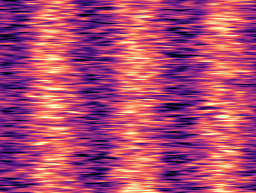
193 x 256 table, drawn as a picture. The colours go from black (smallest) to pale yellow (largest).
On average the colour sits 50% of the way up the scale. The histogram is bell-shaped. There is no overall slope. Upright stripes repeat 3 times across the table.
